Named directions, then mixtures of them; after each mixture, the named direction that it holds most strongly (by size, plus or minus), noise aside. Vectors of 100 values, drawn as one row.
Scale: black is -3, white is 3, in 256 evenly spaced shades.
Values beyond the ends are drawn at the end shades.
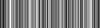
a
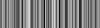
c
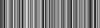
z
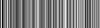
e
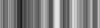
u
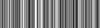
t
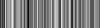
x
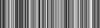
a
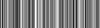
t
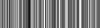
c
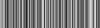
z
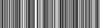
t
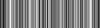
a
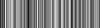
x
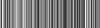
e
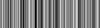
t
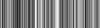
t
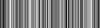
a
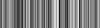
c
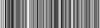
x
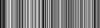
a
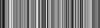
a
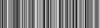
t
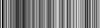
e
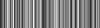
z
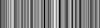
c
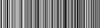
e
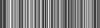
a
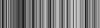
e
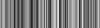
c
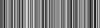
z
